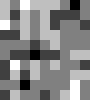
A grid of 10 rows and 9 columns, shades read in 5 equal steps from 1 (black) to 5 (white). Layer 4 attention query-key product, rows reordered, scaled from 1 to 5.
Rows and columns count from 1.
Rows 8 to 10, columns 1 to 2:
2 4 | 3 3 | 2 4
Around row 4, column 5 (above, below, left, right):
4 3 3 4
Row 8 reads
2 4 2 4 3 3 3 4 4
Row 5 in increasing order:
2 3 3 3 3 3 3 3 4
